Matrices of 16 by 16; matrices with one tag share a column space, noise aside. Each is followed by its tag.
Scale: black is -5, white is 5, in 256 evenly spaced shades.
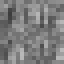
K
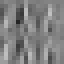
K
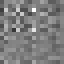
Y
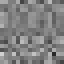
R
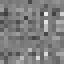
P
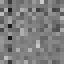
Y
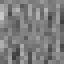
K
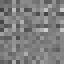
Y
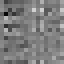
Y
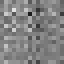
Y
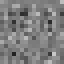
P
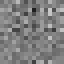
Y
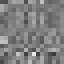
R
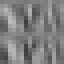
K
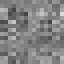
P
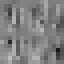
K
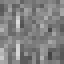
K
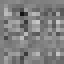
P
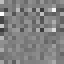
Y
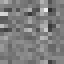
Y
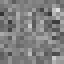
P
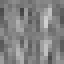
K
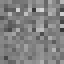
Y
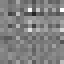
Y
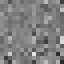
R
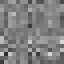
R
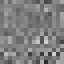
R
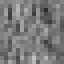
K
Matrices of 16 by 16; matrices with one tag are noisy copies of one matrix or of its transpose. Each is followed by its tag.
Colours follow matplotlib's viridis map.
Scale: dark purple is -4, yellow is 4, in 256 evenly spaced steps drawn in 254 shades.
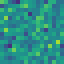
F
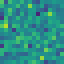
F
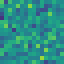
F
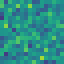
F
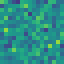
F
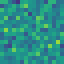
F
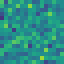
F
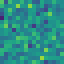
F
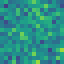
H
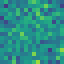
H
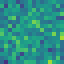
H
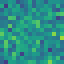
H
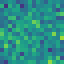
H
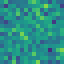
H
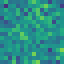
H
